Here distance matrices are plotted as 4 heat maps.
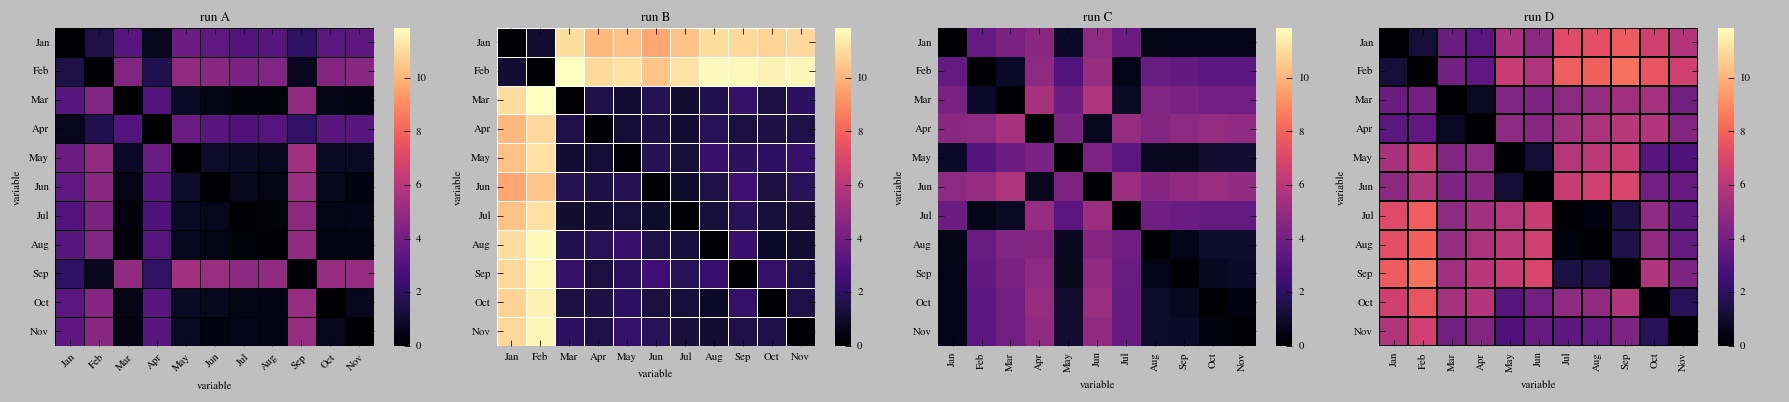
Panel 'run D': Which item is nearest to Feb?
Jan
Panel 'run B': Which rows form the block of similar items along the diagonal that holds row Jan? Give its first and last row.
Jan to Feb
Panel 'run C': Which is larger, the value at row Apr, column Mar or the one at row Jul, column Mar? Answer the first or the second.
the first
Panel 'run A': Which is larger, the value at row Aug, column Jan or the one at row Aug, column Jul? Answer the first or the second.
the first
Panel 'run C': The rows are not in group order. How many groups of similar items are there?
3
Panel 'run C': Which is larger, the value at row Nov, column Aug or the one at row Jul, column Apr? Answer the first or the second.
the second
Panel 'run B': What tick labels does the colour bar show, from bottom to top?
0, 2, 4, 6, 8, 10
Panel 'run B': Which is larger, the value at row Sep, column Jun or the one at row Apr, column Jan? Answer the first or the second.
the second
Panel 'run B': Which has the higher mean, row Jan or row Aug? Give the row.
Jan
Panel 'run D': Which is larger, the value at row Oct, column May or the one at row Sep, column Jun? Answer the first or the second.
the second
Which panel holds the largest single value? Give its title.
run B
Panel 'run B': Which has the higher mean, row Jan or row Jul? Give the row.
Jan
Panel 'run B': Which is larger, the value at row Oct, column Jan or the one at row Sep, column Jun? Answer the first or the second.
the first
